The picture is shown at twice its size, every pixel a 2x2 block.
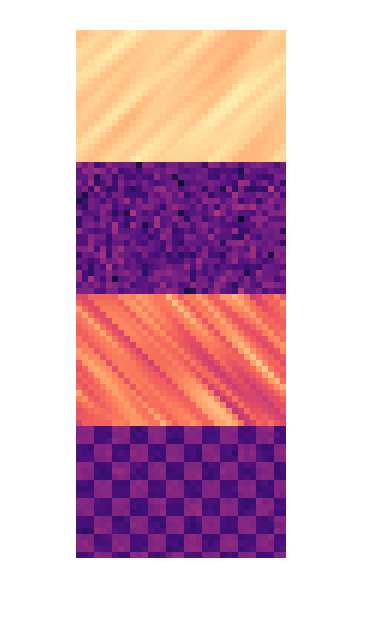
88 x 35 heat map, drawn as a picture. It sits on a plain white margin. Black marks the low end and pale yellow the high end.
It is made of 4 by 1 panels. Panel 1,1: very high, slanting up to the right, faint in contrast. Panel 2,1: low, fine-grained. Panel 3,1: high, slanting down to the right. Panel 4,1: low, checkered.
